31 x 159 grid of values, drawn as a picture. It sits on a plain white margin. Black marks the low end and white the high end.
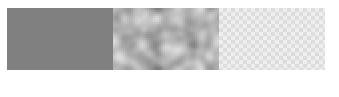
It is made of 1 by 3 panels. Panel 1,1: middling, flat. Panel 1,2: high, blotchy. Panel 1,3: very high, checkered, faint in contrast.
